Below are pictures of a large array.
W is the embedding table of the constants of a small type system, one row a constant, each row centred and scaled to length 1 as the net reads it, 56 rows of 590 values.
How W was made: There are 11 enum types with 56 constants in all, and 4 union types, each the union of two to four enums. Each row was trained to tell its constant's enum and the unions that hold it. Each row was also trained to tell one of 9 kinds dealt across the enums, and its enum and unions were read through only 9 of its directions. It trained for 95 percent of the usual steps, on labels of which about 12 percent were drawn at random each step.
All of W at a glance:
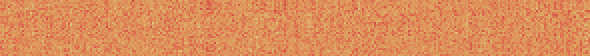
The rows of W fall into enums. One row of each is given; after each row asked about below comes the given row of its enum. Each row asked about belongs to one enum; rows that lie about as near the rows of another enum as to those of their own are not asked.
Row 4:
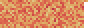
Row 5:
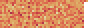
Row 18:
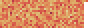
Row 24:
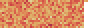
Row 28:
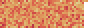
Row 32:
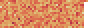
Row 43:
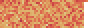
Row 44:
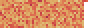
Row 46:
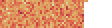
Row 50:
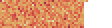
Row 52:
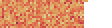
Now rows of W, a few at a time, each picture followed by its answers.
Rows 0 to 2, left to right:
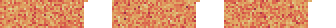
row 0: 46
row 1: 50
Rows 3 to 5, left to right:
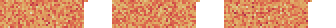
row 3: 46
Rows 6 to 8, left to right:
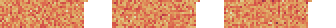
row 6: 4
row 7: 50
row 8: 5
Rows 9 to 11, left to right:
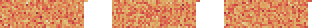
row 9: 5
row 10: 44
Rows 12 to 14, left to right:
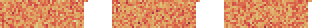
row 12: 24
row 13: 46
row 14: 24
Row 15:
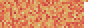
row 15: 24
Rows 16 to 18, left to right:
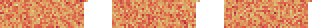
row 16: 43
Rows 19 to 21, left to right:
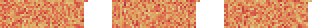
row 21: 4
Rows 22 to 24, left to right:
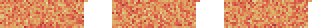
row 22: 28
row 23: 44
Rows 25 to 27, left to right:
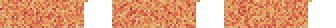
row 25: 50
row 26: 44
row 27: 4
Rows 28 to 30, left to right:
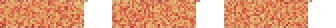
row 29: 52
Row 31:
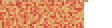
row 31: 24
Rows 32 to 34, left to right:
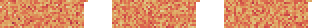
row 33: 50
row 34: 4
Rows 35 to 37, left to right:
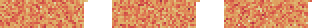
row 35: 4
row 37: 44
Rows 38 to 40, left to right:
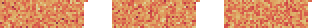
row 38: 18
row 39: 24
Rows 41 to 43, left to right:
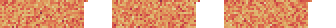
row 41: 43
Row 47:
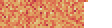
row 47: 43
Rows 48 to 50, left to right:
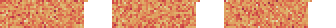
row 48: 5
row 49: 50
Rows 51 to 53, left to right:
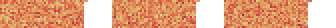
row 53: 44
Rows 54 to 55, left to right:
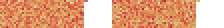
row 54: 43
